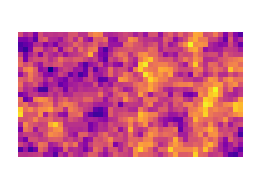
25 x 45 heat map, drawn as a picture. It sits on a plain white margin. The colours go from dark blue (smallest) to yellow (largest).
The values follow a bell shape. The texture is blotchy. The top left is the ninth with the lowest average. On average the colour sits 50% of the way up the scale. The ninth with the highest average is the middle right. No row or column stands out. The halves do not mirror each other.
